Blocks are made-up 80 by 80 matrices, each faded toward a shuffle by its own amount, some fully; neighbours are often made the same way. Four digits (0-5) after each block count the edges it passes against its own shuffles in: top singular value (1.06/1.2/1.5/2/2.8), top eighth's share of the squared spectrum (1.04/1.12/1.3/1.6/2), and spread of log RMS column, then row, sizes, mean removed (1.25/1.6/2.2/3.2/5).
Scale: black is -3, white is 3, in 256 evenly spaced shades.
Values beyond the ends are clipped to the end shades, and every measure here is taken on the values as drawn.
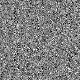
1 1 2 0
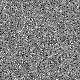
0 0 0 0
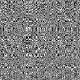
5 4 3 3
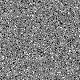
0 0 0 0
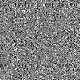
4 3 1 1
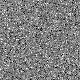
1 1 0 0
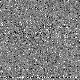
2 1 1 2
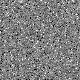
0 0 0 0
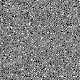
3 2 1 2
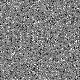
2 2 0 0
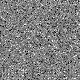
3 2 0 0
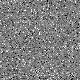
2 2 0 0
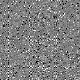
4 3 2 1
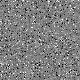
0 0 1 1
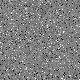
0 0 0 0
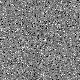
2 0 0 0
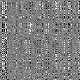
5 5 4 3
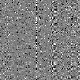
4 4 3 2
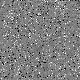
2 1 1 1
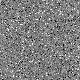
0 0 0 0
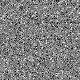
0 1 1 1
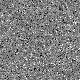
0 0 0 0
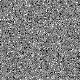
0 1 1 1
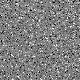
3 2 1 0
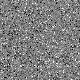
1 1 0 1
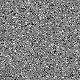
0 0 0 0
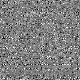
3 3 0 3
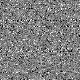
2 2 0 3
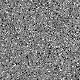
1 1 0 0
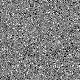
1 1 0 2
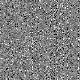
3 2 3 0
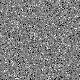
2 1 1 0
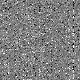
2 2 2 0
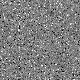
1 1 1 0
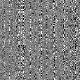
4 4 4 1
